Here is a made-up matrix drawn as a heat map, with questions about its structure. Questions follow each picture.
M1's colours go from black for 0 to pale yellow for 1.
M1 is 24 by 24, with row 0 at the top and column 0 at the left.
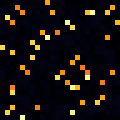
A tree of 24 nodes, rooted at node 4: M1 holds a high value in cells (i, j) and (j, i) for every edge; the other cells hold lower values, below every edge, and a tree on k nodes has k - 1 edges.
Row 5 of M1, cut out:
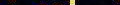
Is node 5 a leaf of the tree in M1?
yes
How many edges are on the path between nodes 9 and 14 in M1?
5
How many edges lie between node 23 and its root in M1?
1
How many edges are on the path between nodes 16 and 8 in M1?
8
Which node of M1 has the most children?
2
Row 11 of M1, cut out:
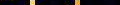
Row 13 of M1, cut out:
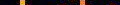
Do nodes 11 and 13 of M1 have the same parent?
no
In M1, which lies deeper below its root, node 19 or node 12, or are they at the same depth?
the same depth
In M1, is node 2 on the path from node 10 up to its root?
yes
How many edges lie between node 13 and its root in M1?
1
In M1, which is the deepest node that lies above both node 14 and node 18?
2
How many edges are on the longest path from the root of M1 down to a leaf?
6
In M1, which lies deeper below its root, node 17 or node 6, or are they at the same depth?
node 6
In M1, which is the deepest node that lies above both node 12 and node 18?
2
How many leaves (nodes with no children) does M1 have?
9
